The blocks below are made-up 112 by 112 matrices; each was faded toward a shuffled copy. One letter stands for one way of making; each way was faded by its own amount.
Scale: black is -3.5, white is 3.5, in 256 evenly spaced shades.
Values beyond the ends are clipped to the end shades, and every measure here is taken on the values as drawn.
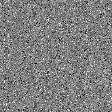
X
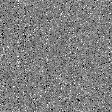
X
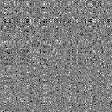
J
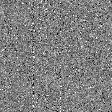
X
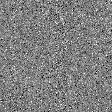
X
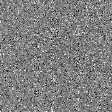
X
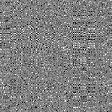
J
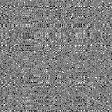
J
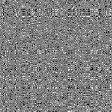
J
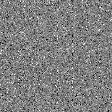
X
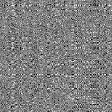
J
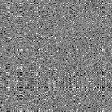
J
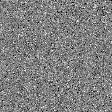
X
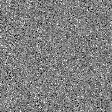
X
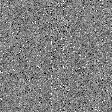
X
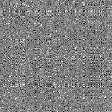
J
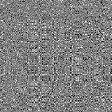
J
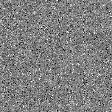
X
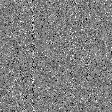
X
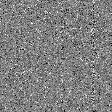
X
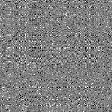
J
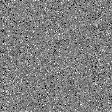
X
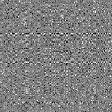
J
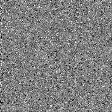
X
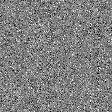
X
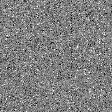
X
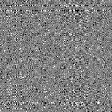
J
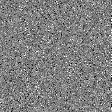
X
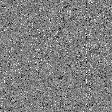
X
